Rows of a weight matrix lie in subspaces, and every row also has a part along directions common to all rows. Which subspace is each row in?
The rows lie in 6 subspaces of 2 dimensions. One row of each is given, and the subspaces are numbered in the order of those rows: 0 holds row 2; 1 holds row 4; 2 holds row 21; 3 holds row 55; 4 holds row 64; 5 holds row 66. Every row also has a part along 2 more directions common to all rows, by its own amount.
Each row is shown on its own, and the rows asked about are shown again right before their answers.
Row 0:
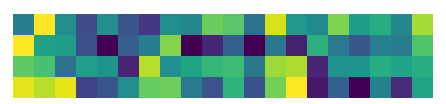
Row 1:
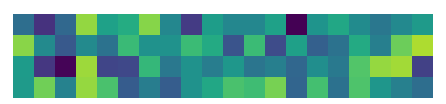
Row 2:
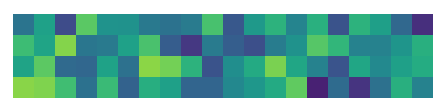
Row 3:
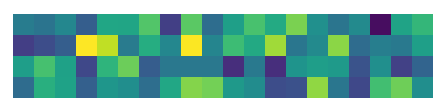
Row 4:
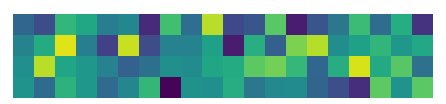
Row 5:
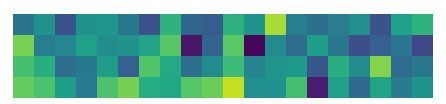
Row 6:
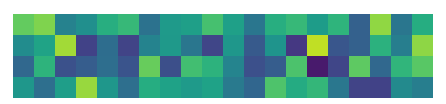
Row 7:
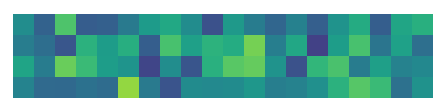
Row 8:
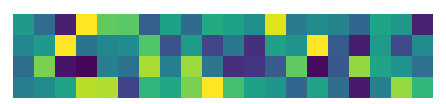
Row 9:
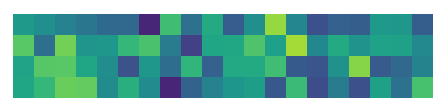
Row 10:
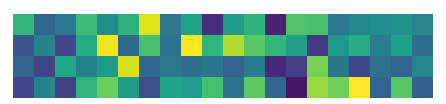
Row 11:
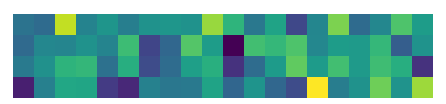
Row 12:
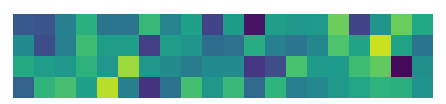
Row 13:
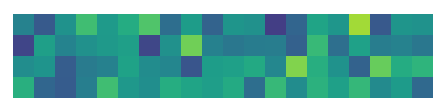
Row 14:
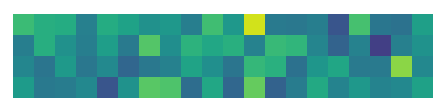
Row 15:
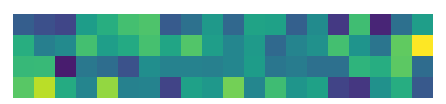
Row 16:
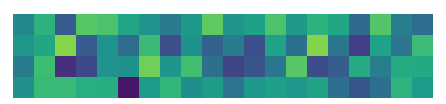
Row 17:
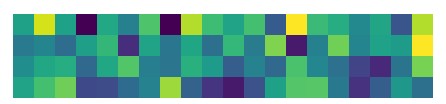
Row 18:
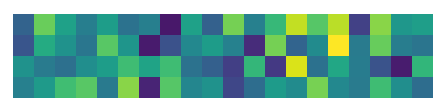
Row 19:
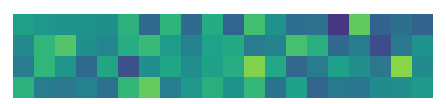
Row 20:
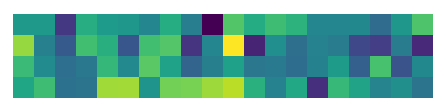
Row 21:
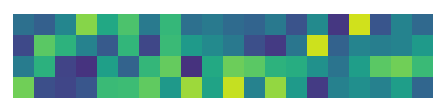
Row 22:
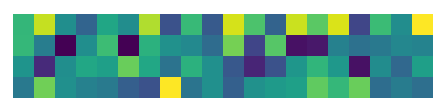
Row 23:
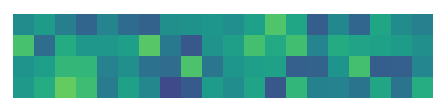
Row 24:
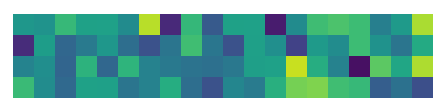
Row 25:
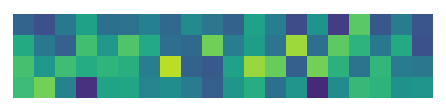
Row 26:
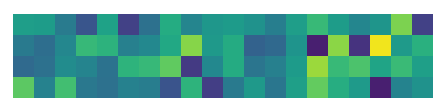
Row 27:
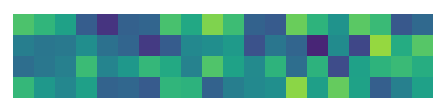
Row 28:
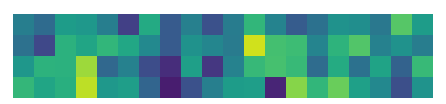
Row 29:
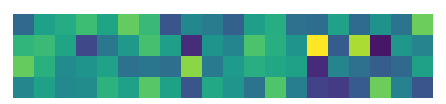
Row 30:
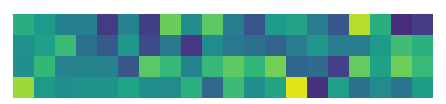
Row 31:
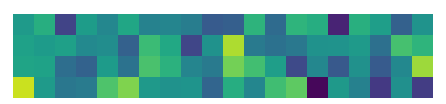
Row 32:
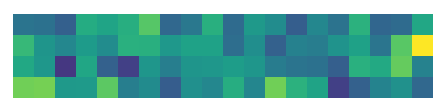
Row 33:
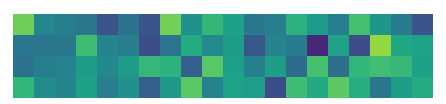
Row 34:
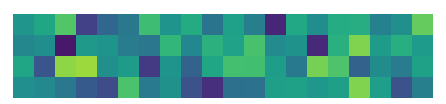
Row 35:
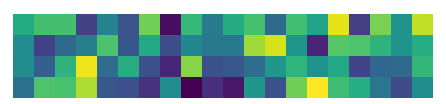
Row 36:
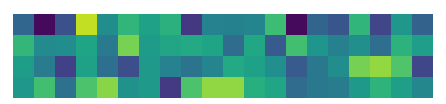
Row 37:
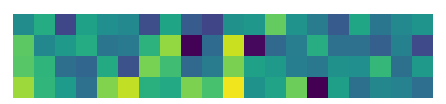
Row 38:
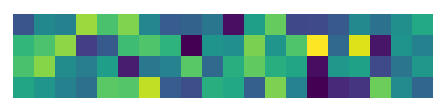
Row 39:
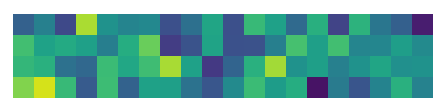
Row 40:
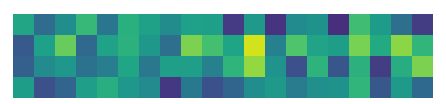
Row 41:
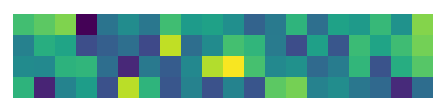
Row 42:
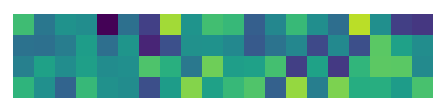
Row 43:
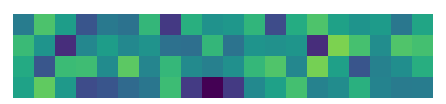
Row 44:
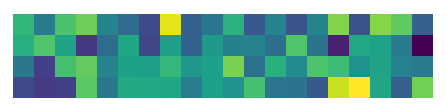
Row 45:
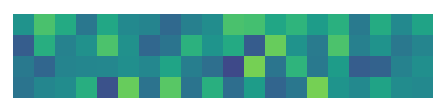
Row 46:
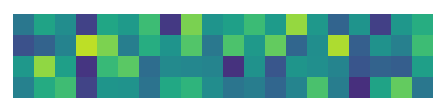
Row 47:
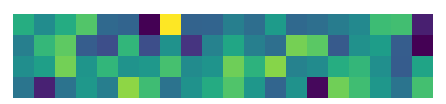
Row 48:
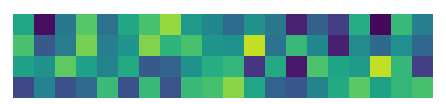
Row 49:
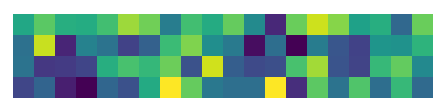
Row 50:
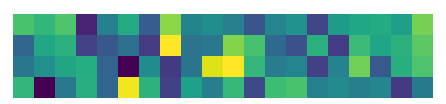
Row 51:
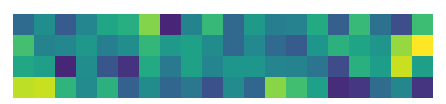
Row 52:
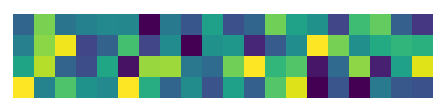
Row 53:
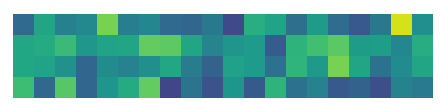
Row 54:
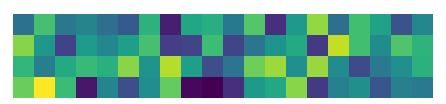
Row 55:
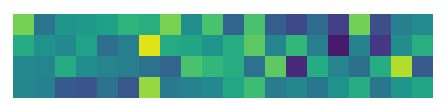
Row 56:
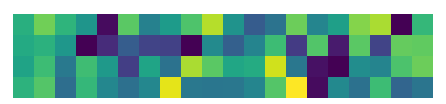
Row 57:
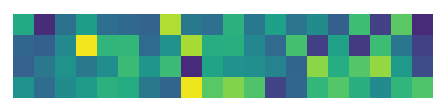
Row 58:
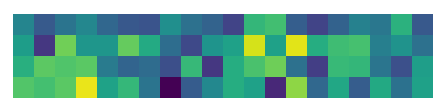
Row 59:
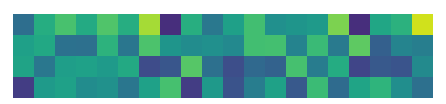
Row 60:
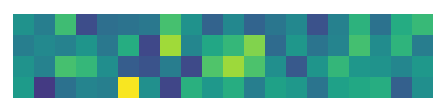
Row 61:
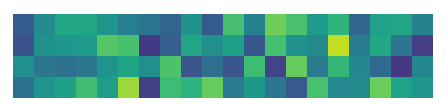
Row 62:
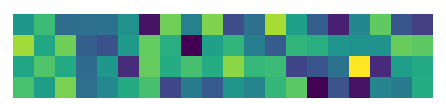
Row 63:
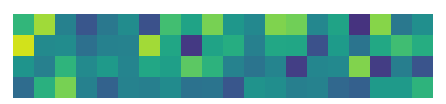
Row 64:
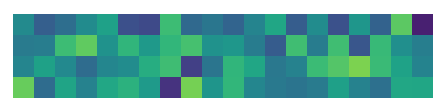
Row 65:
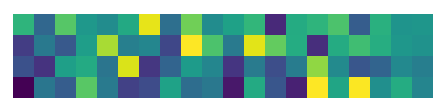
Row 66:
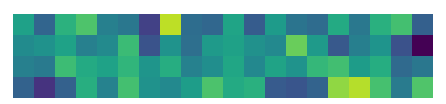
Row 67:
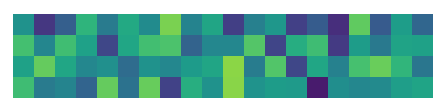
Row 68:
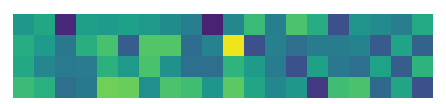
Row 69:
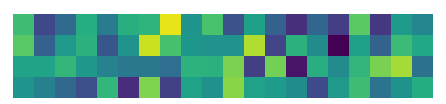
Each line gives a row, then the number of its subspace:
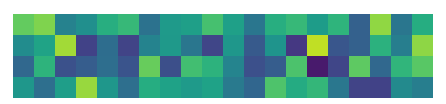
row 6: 0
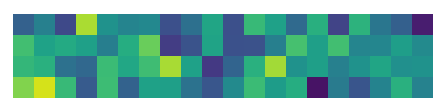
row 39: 0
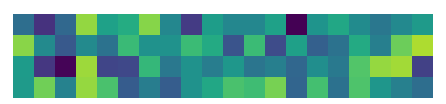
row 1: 5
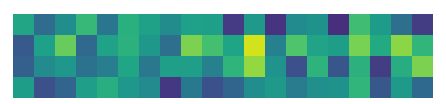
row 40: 1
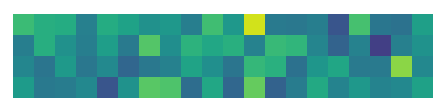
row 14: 3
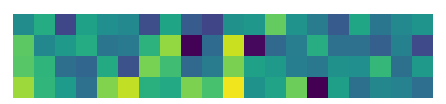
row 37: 1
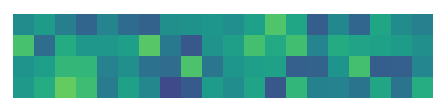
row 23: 2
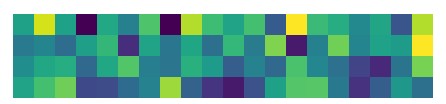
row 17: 5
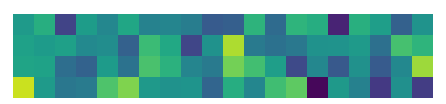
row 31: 1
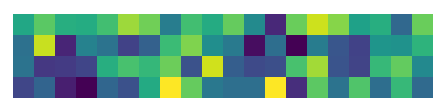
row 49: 2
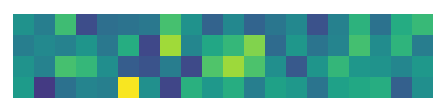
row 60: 0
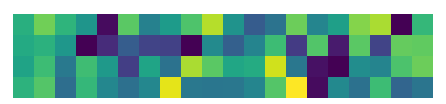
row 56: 4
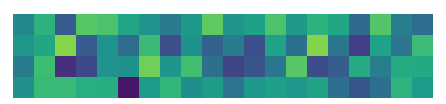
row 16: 0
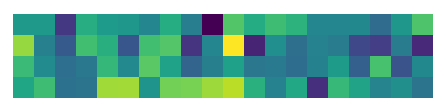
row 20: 1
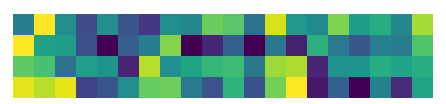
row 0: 1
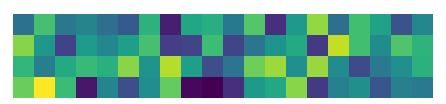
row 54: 0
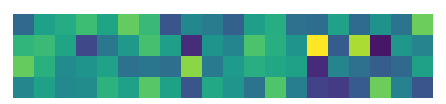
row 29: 4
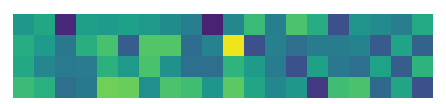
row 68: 1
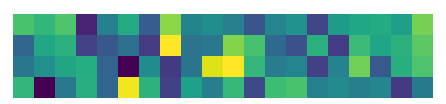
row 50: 0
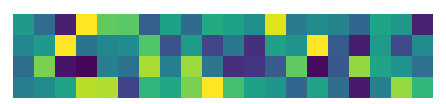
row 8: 0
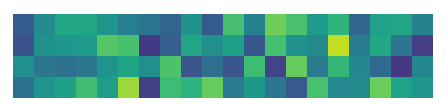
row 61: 3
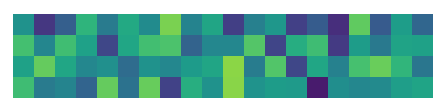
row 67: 3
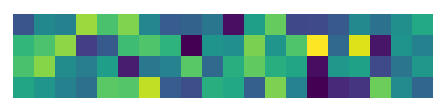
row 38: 4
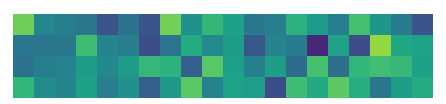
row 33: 4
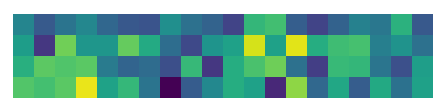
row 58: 2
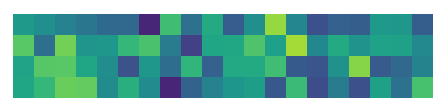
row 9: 2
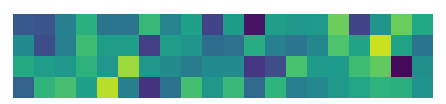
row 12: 3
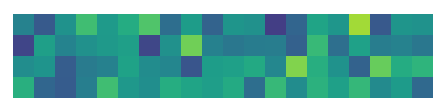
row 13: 2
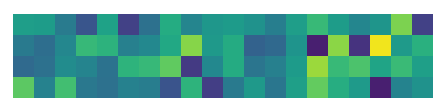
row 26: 4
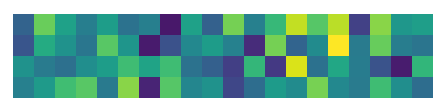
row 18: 3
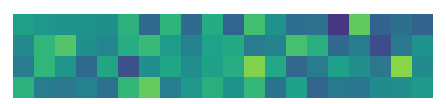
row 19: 3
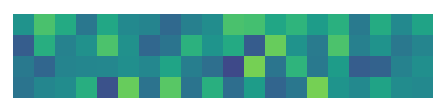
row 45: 3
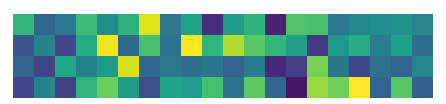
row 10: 1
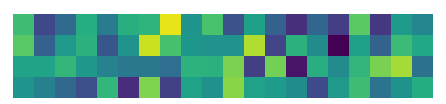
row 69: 3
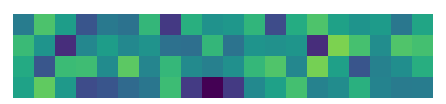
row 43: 0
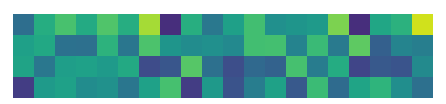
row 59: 4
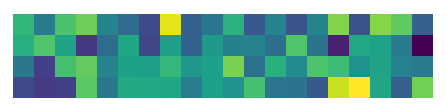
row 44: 5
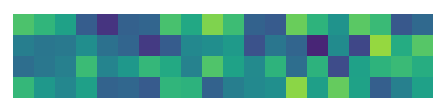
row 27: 4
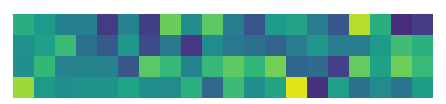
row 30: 4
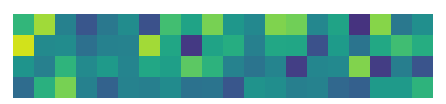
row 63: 2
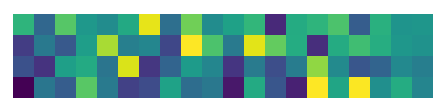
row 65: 1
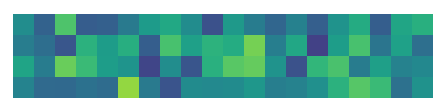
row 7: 0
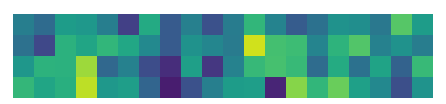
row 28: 2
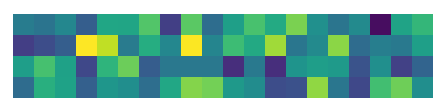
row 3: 5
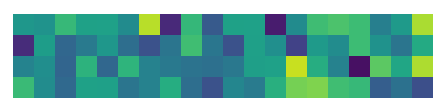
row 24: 2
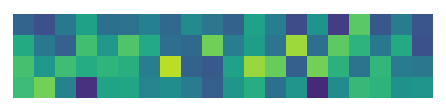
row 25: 0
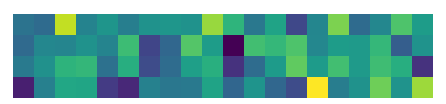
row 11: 1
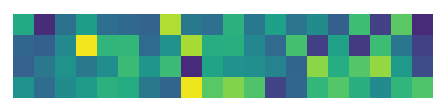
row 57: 4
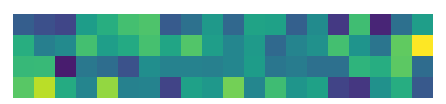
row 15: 5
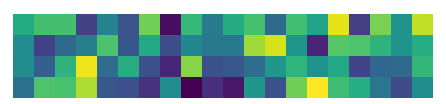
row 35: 2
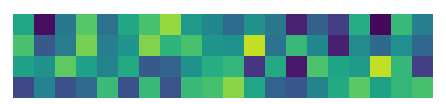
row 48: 3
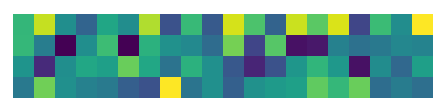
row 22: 1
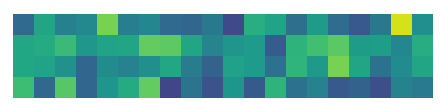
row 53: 4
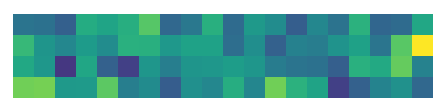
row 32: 5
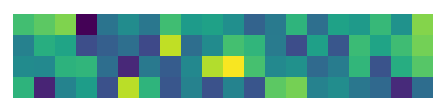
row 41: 0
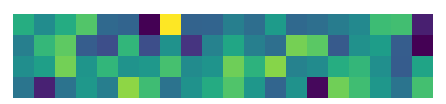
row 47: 5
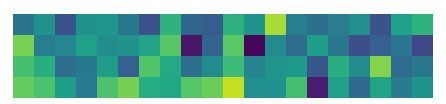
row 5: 1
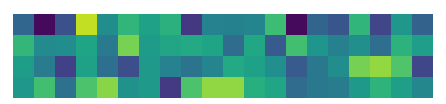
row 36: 5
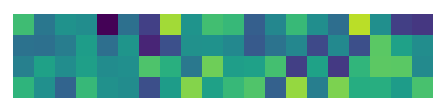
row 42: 4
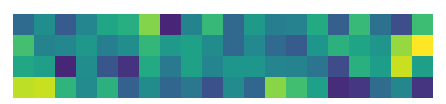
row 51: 5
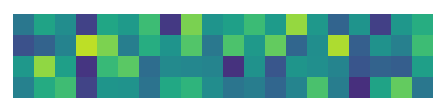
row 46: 5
